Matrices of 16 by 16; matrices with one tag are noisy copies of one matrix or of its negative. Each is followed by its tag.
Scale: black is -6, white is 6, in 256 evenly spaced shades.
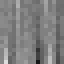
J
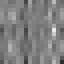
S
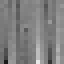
J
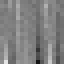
J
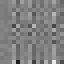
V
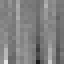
J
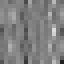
S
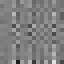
V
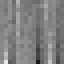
J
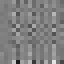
V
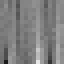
J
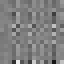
V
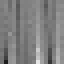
J
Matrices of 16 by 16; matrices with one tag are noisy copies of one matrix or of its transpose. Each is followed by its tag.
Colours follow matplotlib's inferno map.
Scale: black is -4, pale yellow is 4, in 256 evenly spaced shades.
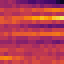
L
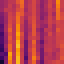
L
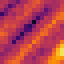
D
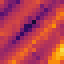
D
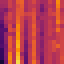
L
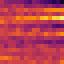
L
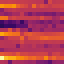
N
